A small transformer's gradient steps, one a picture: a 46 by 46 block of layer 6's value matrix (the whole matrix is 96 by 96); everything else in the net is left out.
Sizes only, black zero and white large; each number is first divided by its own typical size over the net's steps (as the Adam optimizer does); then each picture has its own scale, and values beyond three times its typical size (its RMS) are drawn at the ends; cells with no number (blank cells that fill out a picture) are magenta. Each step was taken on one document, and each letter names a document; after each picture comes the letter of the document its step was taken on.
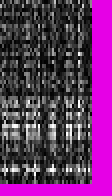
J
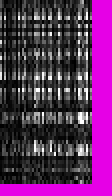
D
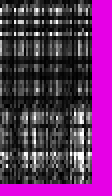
D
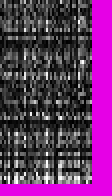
J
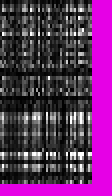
D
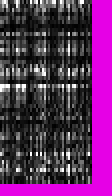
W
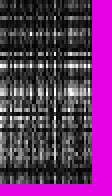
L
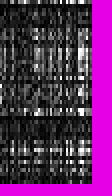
D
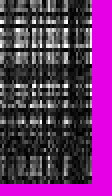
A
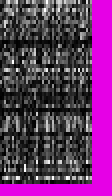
J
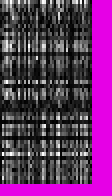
A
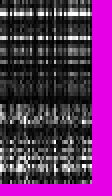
L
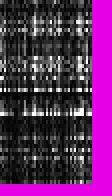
D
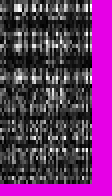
A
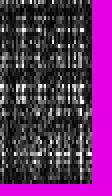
W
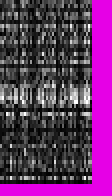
L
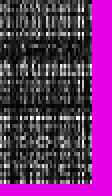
J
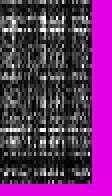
A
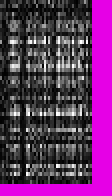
W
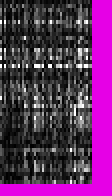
D
